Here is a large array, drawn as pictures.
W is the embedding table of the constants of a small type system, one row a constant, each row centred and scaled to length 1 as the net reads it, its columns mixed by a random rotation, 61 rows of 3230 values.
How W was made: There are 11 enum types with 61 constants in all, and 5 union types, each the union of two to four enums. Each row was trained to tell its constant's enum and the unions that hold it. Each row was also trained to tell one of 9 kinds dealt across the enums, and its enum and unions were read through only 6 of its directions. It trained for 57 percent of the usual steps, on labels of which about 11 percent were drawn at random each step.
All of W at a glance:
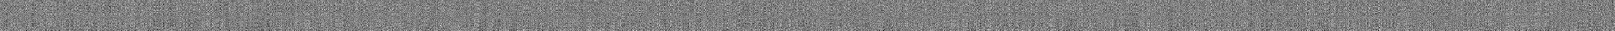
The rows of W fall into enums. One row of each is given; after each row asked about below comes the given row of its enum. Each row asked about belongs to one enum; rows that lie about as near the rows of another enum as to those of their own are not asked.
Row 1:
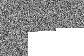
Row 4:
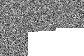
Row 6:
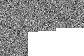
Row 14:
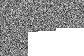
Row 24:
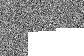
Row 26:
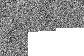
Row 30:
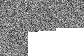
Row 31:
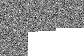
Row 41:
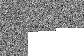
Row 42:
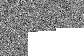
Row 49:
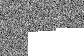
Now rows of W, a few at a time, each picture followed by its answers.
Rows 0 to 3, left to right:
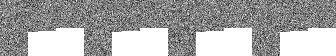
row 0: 24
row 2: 42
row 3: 24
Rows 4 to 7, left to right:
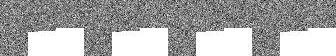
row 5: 14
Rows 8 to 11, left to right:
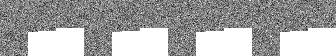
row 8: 49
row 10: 42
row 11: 42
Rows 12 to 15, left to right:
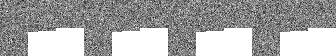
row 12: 24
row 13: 6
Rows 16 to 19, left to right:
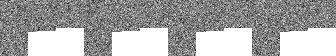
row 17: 42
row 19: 4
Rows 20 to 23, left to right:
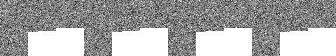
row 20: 24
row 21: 6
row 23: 1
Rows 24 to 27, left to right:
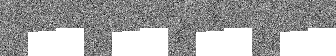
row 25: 6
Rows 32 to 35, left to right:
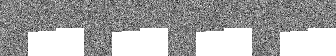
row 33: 1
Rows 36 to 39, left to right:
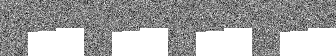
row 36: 1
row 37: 6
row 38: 1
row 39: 49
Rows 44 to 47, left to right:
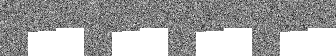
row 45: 24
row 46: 49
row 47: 49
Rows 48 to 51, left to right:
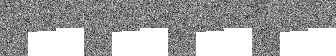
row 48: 42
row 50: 49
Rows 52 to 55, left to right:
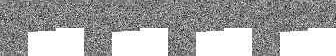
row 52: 49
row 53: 1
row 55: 24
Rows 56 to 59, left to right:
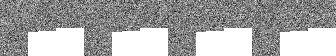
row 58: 42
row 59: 1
